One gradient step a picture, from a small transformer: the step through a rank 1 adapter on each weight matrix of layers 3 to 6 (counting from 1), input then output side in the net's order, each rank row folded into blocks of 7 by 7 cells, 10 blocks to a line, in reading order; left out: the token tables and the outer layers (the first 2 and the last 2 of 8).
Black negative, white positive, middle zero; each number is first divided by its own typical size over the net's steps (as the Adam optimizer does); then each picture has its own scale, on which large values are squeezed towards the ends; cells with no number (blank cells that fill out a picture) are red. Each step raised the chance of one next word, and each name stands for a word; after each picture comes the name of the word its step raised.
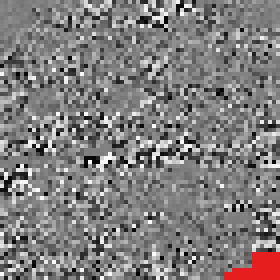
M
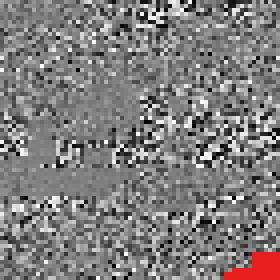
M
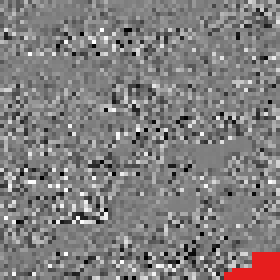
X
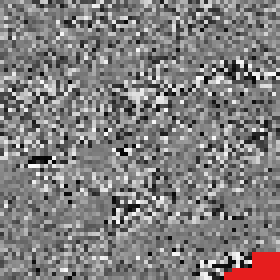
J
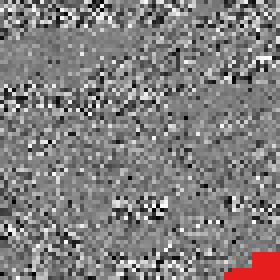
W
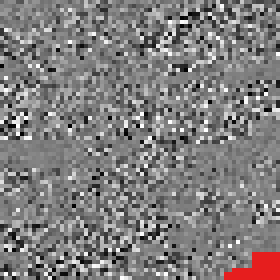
X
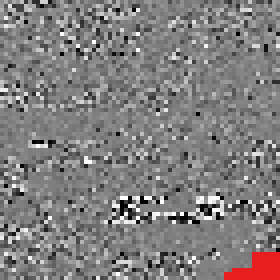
W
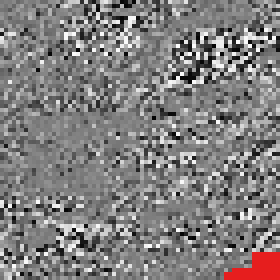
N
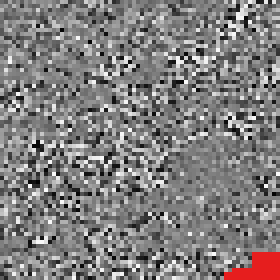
X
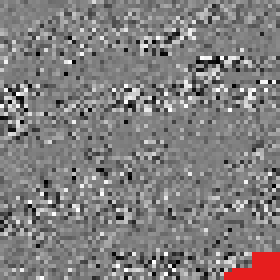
W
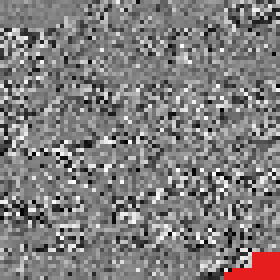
N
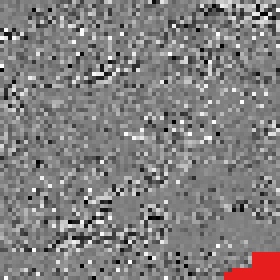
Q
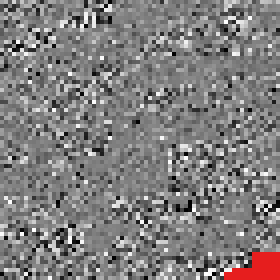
Q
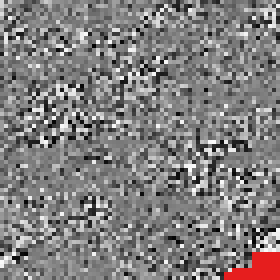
M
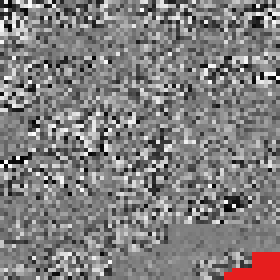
J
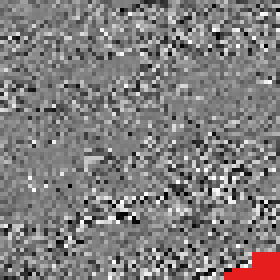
Q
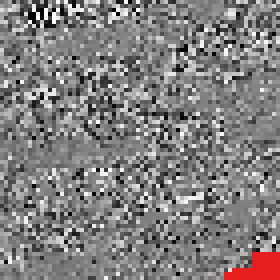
N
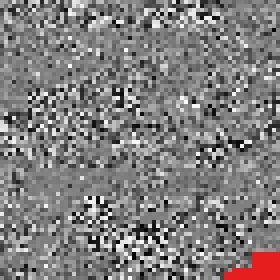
M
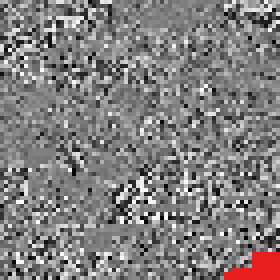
N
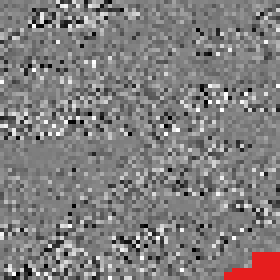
Q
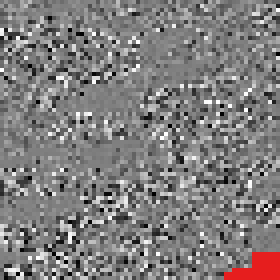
Q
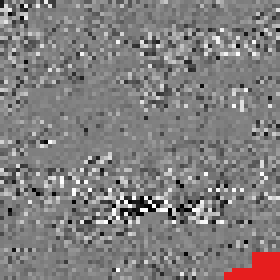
Q
